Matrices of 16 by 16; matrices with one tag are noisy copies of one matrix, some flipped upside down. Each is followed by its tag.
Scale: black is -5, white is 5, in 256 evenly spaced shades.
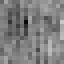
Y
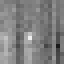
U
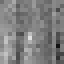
U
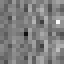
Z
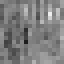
Y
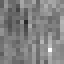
Y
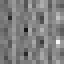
Z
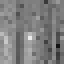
U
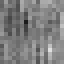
Y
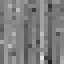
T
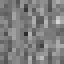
Z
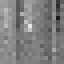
U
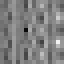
Z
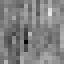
Y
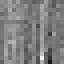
T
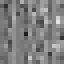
Z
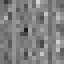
Z
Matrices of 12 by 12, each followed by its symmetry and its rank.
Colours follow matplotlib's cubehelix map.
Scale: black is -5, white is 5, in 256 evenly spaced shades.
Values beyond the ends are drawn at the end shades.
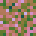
neither, full rank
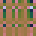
neither, rank one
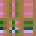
neither, rank one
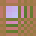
symmetric, rank one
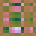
neither, rank one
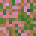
neither, full rank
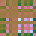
symmetric, rank one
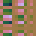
neither, rank one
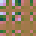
symmetric, rank one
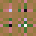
symmetric, rank one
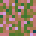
neither, full rank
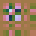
symmetric, rank one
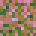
neither, full rank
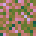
neither, full rank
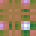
symmetric, rank one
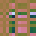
neither, rank one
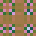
symmetric, rank one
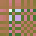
symmetric, rank one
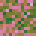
neither, full rank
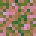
neither, full rank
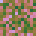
neither, full rank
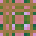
symmetric, rank one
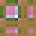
symmetric, rank one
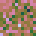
neither, full rank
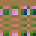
neither, rank one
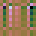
neither, rank one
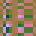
neither, rank one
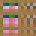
neither, rank one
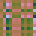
neither, rank one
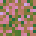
neither, full rank
